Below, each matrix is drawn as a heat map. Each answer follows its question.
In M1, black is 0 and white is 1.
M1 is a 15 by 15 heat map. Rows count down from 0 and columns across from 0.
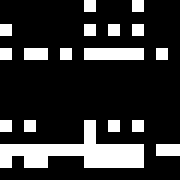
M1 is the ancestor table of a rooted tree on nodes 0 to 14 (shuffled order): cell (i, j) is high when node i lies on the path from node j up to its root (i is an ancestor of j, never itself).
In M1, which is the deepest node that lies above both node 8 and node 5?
4
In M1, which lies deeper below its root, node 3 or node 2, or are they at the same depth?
node 2
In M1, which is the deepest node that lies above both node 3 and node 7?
13
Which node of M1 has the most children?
12
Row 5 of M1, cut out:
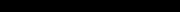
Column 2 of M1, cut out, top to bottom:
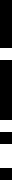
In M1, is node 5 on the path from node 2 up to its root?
no
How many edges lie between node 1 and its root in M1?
1
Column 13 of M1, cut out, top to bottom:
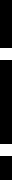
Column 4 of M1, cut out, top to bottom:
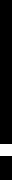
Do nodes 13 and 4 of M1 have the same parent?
no
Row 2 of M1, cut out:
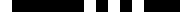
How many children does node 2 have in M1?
2
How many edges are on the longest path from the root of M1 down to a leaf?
7
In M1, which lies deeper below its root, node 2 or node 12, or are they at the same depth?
node 2
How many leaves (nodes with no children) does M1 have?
8
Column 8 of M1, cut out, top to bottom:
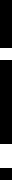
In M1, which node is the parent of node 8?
13
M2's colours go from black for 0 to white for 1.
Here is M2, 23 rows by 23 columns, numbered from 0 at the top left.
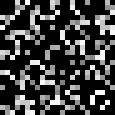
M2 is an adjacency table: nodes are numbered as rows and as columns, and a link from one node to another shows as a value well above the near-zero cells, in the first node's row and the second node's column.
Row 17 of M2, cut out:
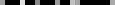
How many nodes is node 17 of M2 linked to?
7
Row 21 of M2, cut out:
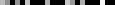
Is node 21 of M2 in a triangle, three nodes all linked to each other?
yes
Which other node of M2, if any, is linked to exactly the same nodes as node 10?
node 21
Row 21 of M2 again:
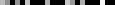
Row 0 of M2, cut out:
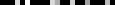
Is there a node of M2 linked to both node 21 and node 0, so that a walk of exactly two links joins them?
yes
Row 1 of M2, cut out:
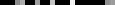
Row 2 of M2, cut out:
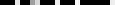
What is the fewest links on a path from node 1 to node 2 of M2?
2
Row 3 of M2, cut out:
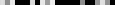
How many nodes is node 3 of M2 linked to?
11
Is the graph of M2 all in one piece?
yes
